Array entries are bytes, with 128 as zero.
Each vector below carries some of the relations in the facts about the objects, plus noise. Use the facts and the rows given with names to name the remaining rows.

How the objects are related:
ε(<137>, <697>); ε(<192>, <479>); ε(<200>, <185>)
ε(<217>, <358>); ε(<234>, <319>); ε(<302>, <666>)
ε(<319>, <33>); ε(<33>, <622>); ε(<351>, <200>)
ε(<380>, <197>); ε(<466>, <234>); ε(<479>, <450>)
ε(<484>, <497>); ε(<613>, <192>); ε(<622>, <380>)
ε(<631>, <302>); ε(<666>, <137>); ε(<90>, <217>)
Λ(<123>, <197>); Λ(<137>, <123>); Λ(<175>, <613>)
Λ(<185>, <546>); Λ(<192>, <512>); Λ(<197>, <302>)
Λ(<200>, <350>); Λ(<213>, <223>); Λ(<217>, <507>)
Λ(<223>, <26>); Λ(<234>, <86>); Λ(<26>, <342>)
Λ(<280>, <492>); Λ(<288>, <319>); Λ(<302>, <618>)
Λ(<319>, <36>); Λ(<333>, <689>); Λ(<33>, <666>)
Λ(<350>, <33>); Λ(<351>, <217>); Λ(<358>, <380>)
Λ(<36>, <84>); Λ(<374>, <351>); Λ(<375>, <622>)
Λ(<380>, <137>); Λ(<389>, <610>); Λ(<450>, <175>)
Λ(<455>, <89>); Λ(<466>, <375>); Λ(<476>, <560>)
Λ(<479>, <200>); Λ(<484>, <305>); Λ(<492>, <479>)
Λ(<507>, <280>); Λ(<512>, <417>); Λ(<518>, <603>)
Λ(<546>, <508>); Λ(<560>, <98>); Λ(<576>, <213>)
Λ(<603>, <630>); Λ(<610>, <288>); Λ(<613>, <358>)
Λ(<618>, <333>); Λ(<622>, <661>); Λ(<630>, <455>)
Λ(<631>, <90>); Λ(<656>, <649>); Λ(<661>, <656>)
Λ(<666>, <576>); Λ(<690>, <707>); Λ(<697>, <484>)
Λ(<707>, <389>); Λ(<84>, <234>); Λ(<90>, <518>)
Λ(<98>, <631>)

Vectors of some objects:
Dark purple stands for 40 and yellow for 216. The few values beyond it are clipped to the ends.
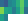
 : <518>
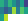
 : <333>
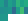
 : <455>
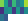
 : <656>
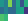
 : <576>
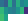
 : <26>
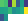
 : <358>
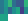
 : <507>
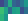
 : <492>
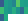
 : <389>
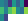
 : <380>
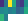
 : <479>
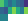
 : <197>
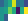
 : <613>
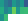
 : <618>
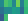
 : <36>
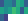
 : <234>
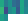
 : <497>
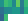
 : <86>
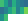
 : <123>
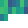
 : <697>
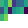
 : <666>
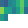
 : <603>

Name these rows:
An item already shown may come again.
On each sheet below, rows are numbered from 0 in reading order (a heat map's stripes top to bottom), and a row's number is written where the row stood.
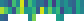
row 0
<90>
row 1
<302>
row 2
<497>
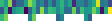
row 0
<666>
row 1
<137>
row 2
<217>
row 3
<613>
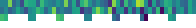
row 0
<350>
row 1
<175>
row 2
<576>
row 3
<197>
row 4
<661>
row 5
<622>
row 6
<497>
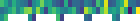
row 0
<123>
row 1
<192>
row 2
<33>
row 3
<90>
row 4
<450>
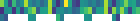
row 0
<661>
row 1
<631>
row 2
<479>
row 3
<631>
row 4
<192>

